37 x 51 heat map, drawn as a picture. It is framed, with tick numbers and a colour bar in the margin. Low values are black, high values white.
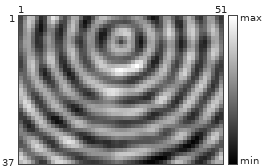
Slope: none. Odd rows or columns: none. Rings: centred on the top middle. Grain: blotchy. Ninth with the highest average: centre.
